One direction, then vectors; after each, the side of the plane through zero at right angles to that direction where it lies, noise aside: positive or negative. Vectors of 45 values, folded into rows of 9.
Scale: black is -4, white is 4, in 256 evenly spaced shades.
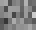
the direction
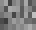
positive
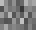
positive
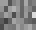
positive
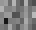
positive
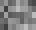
positive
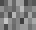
negative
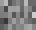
positive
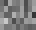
negative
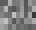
negative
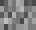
negative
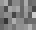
positive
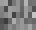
positive
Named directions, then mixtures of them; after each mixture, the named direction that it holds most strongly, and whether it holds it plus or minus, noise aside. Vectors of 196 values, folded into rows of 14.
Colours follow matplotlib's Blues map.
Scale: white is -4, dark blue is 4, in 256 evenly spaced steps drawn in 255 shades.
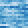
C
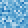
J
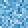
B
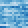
C, plus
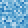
J, plus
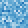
J, plus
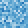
J, plus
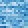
C, plus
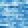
C, plus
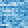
C, plus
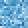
B, plus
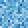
B, plus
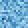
J, minus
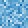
B, plus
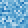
J, plus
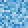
B, plus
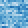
C, plus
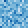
B, minus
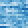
C, plus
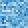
J, minus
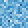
B, plus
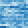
C, plus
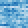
C, minus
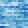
C, plus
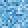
B, minus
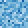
B, plus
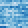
C, plus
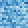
J, minus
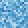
J, plus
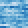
C, plus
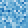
J, plus
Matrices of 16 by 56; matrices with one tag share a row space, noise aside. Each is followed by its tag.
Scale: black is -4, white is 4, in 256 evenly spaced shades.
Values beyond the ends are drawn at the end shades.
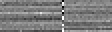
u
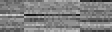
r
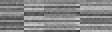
r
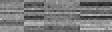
r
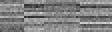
r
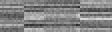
r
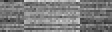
r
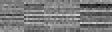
r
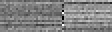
u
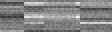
r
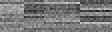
r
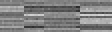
r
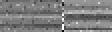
u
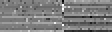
u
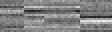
r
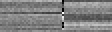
u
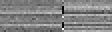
u
